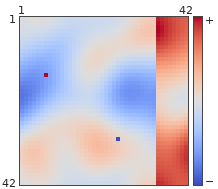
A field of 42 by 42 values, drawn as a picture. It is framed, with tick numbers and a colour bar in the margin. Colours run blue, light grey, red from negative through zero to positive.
Ninth with the lowest average: middle left. Lone odd cells: 2, 1 higher and 1 lower than their neighbours. Seam: vertical, 80% of the way across, the right part higher.
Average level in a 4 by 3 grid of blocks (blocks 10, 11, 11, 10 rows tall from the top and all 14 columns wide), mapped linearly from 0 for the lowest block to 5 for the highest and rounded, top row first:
1 2 5 / 0 1 2 / 2 2 3 / 3 3 5
